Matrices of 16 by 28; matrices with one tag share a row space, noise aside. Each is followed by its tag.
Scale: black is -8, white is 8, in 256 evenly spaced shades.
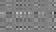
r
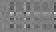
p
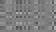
r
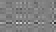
r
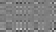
r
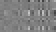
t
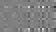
t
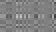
r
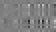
t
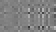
t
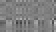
r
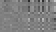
t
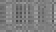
r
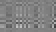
r
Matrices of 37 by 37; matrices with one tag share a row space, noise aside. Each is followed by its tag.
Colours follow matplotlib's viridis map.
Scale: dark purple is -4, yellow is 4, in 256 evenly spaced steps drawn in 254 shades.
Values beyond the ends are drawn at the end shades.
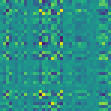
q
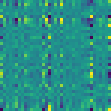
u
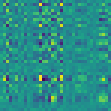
q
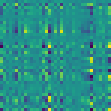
u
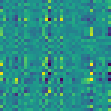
u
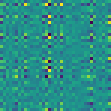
u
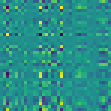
q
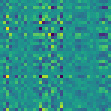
q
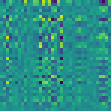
q
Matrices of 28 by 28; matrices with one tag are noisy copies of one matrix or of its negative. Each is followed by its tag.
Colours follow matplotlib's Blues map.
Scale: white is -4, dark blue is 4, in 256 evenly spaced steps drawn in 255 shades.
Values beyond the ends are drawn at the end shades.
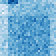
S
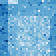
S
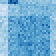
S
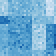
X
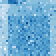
S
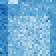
S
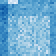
S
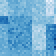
X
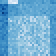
S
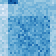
S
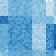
X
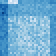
S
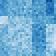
X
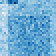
S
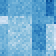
X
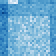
S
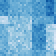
X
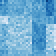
X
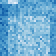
S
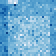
S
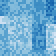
X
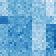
X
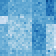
X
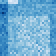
S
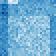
S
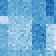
X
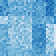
X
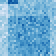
S
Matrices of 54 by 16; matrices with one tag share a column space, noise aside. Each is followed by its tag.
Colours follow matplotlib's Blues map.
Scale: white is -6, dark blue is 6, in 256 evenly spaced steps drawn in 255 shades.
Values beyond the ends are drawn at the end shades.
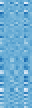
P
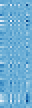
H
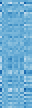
P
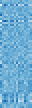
H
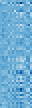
P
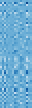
P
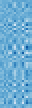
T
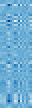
H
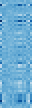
H
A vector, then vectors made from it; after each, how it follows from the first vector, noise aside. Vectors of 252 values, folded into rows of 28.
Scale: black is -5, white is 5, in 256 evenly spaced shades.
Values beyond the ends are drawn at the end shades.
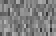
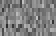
wrapped around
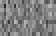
reversed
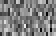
scaled up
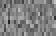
wrapped around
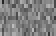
wrapped around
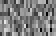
scaled up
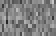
wrapped around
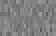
shrunk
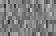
reversed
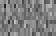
reversed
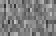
reversed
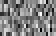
scaled up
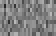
reversed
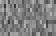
reversed
